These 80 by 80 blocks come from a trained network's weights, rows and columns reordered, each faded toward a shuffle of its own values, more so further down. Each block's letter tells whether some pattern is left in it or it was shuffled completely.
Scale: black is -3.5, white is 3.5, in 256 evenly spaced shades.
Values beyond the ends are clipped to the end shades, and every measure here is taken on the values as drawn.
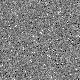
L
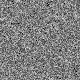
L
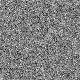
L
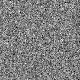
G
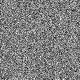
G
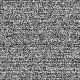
G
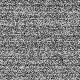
G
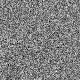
L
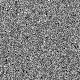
L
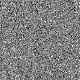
G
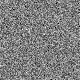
L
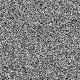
L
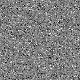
G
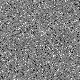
L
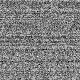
G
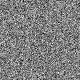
L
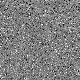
L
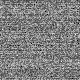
G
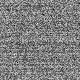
G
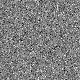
L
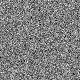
L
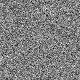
L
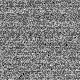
G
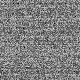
G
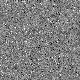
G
